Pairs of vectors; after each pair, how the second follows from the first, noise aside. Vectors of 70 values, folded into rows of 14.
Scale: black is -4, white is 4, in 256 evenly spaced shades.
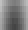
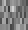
shuffled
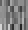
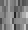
shuffled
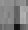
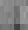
shrunk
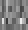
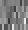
shuffled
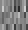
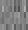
shrunk
